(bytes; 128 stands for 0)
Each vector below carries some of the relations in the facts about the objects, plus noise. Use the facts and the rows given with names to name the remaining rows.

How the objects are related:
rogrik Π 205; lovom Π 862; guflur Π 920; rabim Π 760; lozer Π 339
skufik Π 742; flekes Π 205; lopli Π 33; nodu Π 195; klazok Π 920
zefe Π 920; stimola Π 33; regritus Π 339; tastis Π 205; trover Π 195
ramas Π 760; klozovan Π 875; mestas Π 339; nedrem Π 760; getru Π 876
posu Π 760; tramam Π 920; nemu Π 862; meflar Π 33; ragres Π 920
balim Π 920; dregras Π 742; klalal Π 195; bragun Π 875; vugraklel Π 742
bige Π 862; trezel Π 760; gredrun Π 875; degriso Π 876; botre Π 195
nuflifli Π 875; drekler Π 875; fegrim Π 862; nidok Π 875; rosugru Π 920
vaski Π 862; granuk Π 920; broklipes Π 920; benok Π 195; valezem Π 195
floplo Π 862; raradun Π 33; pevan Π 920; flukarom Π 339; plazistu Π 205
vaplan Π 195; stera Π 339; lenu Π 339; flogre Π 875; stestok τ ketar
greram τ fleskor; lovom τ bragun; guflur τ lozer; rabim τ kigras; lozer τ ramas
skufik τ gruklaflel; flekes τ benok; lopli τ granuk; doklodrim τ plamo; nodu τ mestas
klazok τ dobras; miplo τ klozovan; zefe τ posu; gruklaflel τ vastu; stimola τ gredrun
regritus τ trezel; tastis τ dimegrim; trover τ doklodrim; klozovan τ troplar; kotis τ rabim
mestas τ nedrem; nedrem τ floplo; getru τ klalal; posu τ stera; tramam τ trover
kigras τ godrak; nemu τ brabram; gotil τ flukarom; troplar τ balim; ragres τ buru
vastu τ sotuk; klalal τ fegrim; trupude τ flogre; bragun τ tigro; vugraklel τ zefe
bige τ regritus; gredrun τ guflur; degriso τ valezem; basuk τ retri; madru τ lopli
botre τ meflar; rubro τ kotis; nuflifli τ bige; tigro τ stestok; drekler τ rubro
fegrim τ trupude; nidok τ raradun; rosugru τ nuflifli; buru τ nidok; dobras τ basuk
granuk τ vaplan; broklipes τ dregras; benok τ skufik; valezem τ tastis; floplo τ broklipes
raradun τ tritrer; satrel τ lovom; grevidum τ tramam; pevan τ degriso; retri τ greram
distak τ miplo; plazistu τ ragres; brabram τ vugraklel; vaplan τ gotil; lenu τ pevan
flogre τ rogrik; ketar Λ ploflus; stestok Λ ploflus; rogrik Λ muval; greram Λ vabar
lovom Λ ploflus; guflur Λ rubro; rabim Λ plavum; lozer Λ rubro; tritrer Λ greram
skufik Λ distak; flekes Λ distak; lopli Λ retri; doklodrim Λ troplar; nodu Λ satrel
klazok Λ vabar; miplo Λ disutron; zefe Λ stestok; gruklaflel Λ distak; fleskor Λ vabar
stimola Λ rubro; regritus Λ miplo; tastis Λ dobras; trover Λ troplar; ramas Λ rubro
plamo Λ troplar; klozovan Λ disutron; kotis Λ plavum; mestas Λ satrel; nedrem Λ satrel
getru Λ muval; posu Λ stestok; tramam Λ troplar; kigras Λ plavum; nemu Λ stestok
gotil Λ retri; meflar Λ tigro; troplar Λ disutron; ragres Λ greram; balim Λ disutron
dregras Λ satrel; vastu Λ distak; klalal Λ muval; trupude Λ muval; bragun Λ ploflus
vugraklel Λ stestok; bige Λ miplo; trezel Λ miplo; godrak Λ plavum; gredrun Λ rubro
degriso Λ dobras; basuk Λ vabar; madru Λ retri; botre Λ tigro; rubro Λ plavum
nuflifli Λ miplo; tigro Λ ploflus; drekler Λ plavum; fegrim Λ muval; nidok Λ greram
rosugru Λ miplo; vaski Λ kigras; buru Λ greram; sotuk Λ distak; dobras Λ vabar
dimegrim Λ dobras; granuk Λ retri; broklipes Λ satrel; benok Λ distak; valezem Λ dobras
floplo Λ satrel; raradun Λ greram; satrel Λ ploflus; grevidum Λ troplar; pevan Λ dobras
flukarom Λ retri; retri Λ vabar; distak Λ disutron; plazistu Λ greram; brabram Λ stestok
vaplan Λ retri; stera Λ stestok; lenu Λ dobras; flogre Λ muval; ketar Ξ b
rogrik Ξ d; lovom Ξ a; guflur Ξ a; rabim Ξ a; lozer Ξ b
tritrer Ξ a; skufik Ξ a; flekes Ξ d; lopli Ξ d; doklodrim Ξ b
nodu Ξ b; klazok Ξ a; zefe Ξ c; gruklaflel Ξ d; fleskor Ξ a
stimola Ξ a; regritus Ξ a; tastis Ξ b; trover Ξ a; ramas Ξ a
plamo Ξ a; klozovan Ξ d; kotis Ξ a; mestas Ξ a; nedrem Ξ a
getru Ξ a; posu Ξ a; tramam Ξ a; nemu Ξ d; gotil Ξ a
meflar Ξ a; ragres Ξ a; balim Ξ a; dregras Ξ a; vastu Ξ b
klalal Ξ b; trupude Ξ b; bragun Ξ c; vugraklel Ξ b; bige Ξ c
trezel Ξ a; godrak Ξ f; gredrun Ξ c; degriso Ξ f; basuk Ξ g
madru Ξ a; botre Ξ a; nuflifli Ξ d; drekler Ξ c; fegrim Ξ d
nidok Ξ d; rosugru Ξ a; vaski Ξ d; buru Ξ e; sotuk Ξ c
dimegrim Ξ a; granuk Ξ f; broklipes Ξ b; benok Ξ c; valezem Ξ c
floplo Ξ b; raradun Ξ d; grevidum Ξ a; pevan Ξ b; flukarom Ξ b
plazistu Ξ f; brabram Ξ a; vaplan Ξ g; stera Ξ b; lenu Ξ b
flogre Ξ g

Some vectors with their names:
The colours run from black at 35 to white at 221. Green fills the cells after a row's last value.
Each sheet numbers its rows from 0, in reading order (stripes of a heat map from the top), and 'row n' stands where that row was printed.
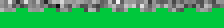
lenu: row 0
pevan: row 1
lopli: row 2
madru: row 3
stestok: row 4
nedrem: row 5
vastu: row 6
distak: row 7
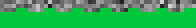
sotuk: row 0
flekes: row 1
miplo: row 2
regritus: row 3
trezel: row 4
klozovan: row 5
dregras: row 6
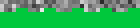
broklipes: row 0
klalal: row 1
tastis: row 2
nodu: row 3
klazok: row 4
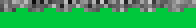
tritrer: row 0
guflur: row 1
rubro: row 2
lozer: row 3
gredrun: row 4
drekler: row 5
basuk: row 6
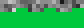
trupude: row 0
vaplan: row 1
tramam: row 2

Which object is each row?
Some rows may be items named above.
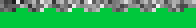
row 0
ramas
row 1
rogrik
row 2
fegrim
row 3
nemu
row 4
flogre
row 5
fegrim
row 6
buru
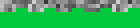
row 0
vugraklel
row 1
satrel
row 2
granuk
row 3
sotuk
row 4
satrel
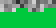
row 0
nodu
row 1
zefe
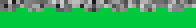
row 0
rubro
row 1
degriso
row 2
raradun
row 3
meflar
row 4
vaski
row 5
vugraklel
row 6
lovom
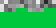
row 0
floplo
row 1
lenu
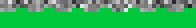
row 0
lenu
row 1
dobras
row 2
botre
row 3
lovom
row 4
fegrim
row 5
lenu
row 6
benok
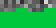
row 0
kotis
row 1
godrak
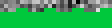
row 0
valezem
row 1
flukarom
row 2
stimola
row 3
muval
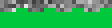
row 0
getru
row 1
rabim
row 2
valezem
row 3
bragun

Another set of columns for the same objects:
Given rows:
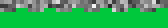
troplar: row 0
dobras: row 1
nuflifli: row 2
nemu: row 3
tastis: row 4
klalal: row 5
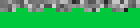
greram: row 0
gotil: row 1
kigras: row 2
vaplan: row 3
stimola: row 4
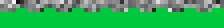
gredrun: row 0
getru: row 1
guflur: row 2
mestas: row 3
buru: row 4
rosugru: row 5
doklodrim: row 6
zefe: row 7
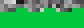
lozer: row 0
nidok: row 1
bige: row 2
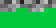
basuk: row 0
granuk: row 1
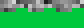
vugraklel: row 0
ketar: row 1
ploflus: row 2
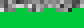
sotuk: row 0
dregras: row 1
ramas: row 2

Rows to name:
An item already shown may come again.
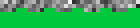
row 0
guflur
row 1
kotis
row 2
drekler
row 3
valezem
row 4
satrel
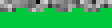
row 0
meflar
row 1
plazistu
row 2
vabar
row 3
madru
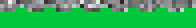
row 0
broklipes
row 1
trupude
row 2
satrel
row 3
nodu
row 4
buru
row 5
posu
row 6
raradun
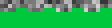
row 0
fegrim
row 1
zefe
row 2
tastis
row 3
flukarom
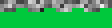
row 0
floplo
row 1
stimola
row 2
godrak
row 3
benok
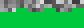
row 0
raradun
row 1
bragun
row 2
rubro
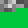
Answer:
bragun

